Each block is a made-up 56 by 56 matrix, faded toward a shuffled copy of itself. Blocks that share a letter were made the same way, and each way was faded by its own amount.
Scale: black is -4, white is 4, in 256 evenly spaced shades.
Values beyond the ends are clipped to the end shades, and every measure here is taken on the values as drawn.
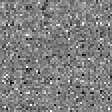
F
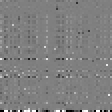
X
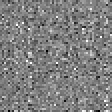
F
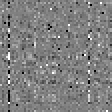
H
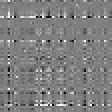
X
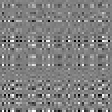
X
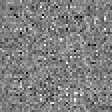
F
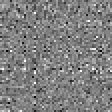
F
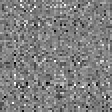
F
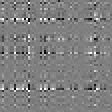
X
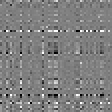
X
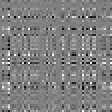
X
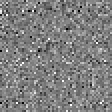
F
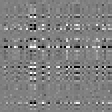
X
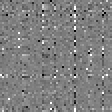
H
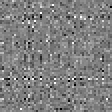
H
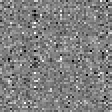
F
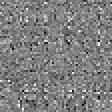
F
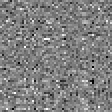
F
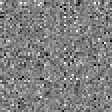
F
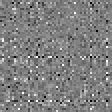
H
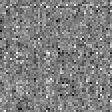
F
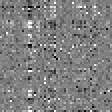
H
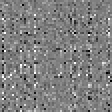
H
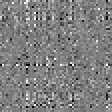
H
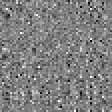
F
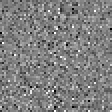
F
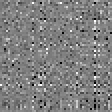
H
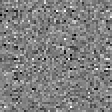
F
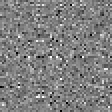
F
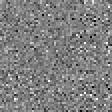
F
